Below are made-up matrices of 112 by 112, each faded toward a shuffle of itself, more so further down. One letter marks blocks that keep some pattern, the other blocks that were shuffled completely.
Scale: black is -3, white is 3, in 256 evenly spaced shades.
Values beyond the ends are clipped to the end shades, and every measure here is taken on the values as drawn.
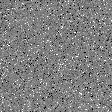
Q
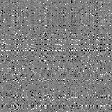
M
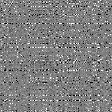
M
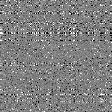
M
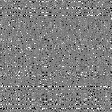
M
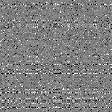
M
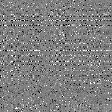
M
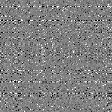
M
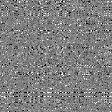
M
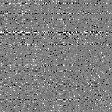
M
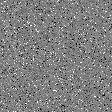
Q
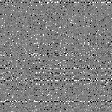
M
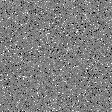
Q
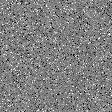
Q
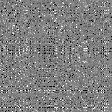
M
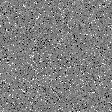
Q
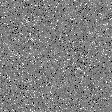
Q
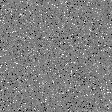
Q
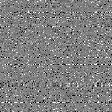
M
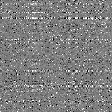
M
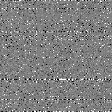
M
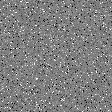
Q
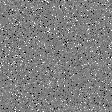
Q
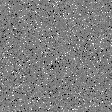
Q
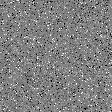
Q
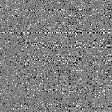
M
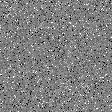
Q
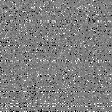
M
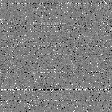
M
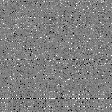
M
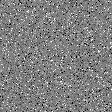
Q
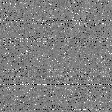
M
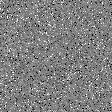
Q
